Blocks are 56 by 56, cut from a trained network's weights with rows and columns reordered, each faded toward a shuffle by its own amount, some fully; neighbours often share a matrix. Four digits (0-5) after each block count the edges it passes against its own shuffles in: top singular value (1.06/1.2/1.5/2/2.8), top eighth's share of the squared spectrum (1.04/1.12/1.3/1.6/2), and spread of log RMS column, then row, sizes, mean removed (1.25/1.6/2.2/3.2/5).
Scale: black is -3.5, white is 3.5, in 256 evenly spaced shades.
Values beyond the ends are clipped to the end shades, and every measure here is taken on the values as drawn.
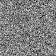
1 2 0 0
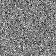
0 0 0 0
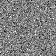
0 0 0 0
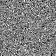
0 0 0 0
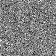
0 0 0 0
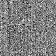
2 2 0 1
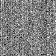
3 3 1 1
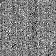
2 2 0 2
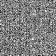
2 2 0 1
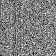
1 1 0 0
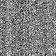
2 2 0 1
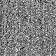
2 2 0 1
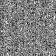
1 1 0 0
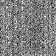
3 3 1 2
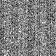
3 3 0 1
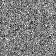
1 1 0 0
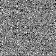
1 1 1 0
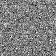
1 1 1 0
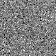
1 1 1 0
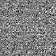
2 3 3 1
